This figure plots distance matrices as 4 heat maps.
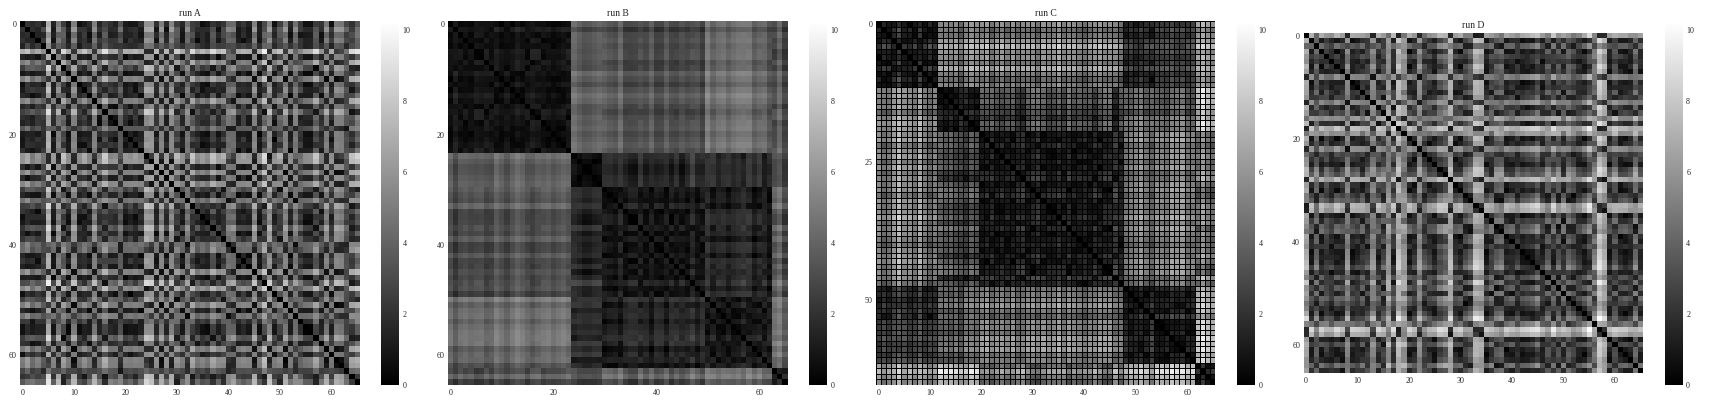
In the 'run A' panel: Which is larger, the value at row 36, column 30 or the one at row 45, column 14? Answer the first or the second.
the first
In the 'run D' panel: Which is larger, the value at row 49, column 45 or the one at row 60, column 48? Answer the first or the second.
the first
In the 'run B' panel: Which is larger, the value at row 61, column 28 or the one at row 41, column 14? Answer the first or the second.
the second
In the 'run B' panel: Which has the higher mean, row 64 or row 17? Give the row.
64
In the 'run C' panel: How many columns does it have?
66
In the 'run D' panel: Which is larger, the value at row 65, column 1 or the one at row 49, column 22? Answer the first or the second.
the second
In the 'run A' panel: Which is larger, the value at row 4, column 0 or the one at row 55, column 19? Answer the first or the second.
the second
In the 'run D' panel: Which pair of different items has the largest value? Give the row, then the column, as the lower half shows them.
57, 55
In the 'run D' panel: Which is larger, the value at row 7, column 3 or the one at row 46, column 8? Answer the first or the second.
the second
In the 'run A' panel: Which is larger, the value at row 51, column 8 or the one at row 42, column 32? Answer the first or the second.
the first
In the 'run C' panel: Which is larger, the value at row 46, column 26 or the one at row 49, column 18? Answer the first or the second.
the second
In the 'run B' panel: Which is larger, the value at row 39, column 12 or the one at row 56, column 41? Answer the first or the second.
the first
